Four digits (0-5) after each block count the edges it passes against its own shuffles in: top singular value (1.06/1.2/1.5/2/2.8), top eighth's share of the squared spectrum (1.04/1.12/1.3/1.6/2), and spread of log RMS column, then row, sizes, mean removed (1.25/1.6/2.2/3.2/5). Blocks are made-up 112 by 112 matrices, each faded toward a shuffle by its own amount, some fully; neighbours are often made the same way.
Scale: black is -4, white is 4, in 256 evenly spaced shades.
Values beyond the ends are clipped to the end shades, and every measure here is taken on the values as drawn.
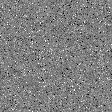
0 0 0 0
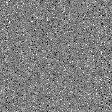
1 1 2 0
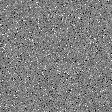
0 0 0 0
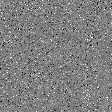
0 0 1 0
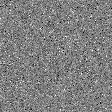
0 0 0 0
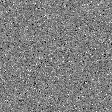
0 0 0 0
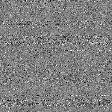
1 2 0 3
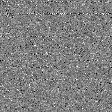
2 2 0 2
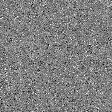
0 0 0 1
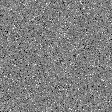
0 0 0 0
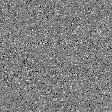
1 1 0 1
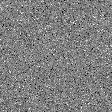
0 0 0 0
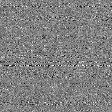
2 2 0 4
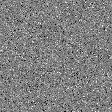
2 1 0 0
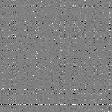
5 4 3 3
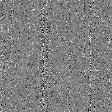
2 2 3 0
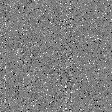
1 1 1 0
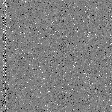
3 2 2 0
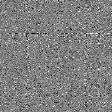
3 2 2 3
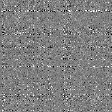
2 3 3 3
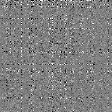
2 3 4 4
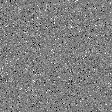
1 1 1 1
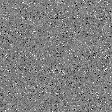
1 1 1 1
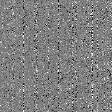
2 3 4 0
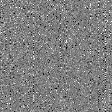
2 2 3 0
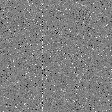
3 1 1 0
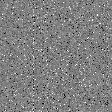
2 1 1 0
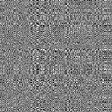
5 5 4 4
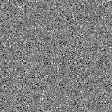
4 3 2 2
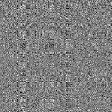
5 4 3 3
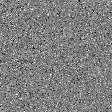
2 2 0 0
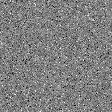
2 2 0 0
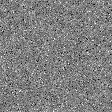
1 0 0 0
